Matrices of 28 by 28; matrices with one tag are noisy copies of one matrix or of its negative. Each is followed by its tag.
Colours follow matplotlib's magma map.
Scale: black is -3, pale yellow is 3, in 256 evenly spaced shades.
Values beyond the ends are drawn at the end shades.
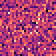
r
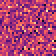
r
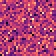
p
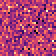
r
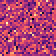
p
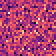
r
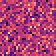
p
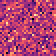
p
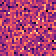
r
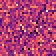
r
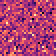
p
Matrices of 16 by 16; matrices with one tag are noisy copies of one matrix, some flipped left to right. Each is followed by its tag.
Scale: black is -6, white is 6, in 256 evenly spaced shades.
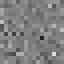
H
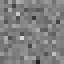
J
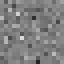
J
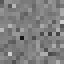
H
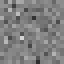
J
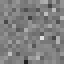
J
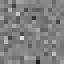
J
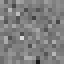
J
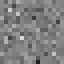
J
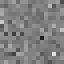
H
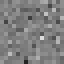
J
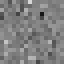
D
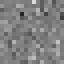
D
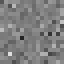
H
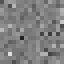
H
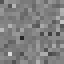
H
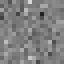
D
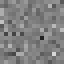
H
